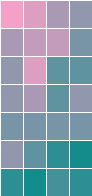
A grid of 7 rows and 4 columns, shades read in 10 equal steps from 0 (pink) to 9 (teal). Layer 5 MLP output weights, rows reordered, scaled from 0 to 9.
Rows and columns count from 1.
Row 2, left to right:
3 2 2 5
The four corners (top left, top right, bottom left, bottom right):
0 4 8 8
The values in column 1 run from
0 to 8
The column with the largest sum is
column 4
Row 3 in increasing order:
1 4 6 6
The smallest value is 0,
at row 1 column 1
